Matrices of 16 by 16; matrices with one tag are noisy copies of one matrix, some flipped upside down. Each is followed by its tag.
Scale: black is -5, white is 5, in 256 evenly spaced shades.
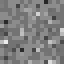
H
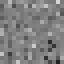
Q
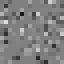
H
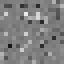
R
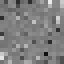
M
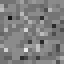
R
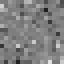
M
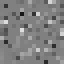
H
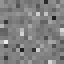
H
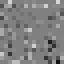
Q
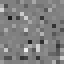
R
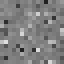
H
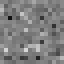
R
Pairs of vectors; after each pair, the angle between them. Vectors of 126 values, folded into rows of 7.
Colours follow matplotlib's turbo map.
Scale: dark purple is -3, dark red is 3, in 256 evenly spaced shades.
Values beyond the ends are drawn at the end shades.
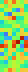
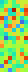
orthogonal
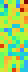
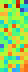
nearly opposite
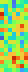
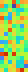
orthogonal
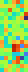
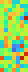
nearly opposite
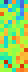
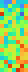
nearly parallel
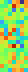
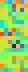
nearly parallel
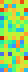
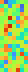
orthogonal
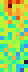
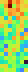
nearly parallel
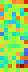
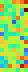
nearly parallel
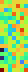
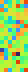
partly aligned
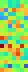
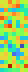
nearly opposite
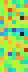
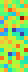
nearly parallel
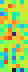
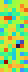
partly aligned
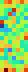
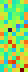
orthogonal
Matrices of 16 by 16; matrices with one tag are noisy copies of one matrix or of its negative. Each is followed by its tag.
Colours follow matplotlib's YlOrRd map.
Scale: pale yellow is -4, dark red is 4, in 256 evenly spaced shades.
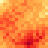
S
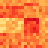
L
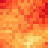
S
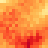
S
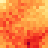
S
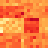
L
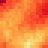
S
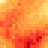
S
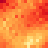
S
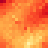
S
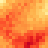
S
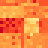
L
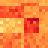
L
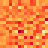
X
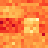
L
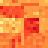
L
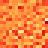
X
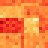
L
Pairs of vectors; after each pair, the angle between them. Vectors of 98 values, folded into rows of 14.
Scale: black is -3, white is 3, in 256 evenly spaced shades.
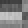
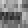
nearly opposite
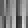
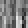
nearly opposite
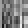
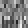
partly aligned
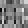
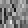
partly aligned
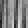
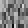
partly opposed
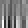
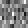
orthogonal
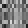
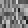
orthogonal
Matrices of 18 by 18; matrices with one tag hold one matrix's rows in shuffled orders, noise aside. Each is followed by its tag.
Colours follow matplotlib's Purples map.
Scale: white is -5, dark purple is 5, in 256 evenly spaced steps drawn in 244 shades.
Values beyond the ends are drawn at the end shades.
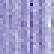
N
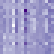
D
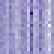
N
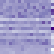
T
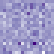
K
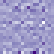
K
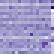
T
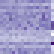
T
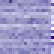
T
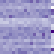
T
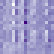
D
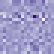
K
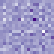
K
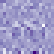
K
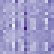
D
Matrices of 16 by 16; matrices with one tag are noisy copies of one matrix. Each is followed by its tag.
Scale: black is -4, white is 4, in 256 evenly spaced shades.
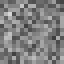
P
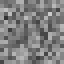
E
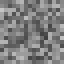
E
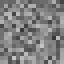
P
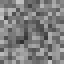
E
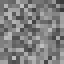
P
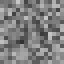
E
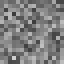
P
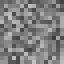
P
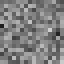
P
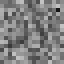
E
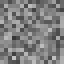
P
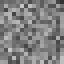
P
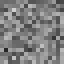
P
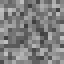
E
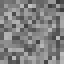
P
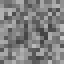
E
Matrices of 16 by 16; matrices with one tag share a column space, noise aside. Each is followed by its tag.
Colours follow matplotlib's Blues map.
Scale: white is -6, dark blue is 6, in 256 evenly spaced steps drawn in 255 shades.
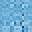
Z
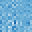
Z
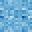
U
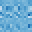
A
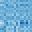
Z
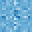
U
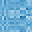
U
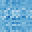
U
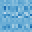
A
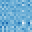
Z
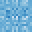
U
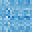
U
